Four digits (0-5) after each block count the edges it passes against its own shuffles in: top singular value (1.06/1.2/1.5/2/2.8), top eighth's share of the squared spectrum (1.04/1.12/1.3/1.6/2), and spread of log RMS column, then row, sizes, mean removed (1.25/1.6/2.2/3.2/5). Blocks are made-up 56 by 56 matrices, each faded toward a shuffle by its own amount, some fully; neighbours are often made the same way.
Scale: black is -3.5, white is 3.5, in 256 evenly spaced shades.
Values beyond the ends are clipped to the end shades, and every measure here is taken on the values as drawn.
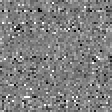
1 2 0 2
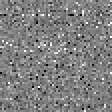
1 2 0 2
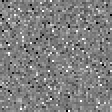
0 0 0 0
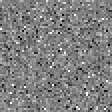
0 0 0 1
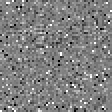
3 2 0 0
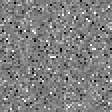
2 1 0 0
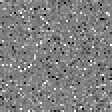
1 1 0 0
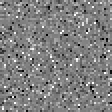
1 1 0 0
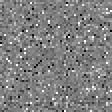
2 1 0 0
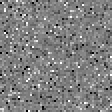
0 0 0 0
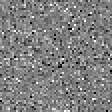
3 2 1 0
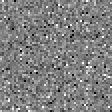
1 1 0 0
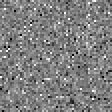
1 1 0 0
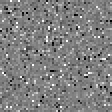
0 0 0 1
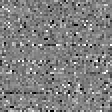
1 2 0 2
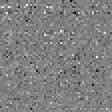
2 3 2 2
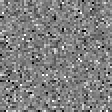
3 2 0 1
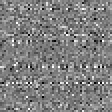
4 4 1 3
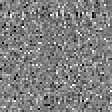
3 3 0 1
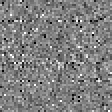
3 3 1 2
